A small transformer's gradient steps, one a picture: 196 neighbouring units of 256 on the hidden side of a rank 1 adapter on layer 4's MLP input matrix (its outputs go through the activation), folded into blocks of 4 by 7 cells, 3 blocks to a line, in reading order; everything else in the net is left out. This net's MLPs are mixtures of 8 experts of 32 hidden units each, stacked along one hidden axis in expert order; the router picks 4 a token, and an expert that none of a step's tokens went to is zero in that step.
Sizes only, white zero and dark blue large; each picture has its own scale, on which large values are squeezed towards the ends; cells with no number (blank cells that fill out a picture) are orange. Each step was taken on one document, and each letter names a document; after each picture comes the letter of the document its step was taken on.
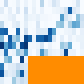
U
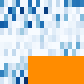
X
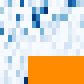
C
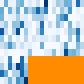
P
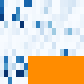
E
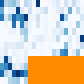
X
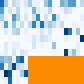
E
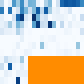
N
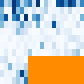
X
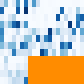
U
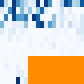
X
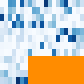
C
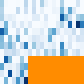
U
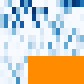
C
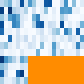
E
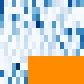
P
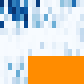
N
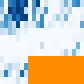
N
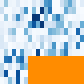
E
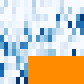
U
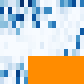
N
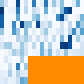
U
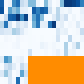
N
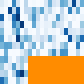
P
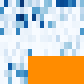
X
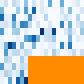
U
